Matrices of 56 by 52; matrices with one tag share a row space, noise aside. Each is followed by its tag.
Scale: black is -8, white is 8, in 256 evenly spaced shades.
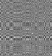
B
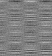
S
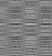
S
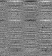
S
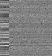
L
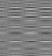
S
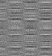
S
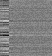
L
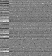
L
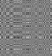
B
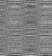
S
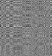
B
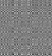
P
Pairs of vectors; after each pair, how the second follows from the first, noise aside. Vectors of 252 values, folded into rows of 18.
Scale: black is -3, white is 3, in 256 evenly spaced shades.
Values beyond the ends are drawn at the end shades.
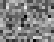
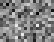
shuffled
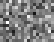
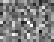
shuffled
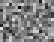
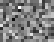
negated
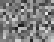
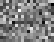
shuffled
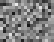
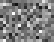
negated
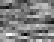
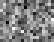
shuffled
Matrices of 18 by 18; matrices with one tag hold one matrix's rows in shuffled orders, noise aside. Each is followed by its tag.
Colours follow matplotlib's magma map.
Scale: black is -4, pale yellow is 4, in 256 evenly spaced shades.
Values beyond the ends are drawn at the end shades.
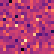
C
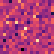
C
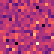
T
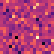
T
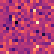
T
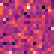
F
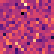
C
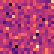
T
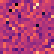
T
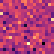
F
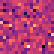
F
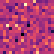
C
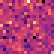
F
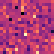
C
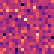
C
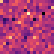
F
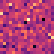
F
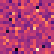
T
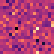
T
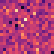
C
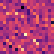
C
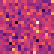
T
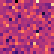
T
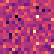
T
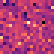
F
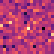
F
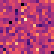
C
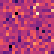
T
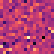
F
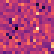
T
